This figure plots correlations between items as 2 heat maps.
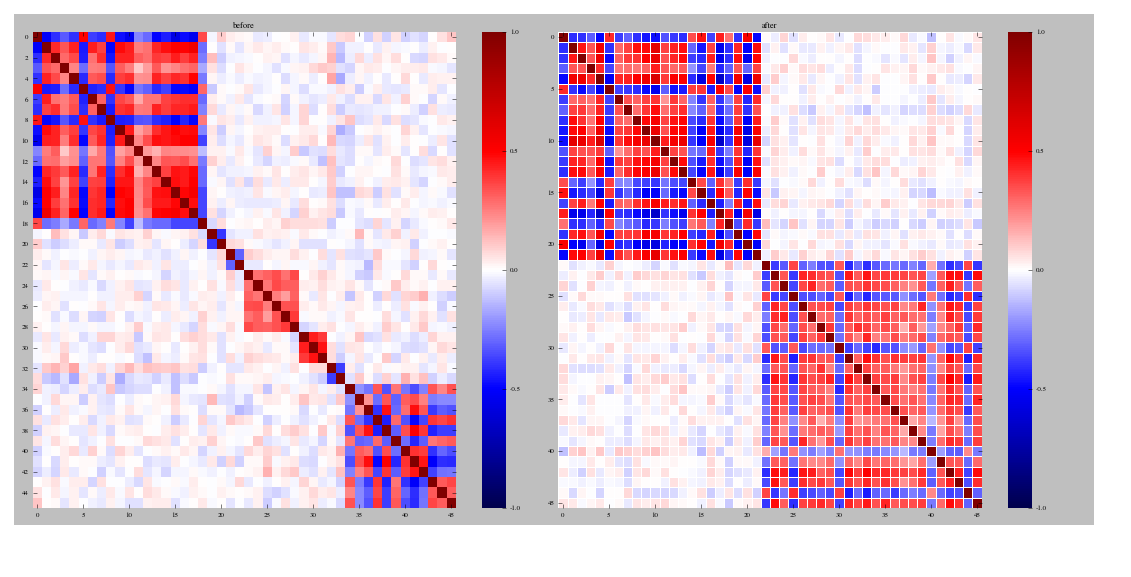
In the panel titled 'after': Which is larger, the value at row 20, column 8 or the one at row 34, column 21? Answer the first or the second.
the second
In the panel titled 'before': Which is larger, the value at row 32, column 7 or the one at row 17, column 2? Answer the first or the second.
the second
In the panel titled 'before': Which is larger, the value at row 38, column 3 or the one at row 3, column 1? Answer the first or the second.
the second
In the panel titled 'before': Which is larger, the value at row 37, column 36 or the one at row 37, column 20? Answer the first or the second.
the second
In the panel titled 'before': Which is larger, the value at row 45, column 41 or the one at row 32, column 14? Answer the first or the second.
the second
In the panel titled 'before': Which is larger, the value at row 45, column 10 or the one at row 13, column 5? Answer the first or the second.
the first
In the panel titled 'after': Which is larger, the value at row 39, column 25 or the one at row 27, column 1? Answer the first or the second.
the second
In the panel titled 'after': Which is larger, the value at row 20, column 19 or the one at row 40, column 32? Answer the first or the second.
the second
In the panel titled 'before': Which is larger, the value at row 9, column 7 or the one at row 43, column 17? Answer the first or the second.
the first
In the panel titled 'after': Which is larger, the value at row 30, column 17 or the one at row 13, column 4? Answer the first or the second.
the second
